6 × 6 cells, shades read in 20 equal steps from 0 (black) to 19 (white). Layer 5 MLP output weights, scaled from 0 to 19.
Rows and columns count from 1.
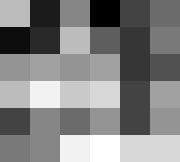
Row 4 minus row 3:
3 6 4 4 1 6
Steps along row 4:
up down up down up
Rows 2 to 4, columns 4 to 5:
7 4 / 12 4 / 16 5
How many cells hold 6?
1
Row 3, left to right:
11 12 11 12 4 6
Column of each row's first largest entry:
1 3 2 2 4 4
